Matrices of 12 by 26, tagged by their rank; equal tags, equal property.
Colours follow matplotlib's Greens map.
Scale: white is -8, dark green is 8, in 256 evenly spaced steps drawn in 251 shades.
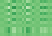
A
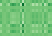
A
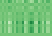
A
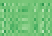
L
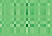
A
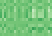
L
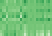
L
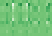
L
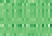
L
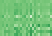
L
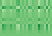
A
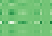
A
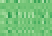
L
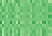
L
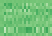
L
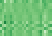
L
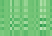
A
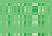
A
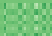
A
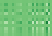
A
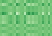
A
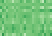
L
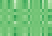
A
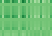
A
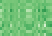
L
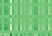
A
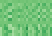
L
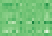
L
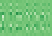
L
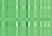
A
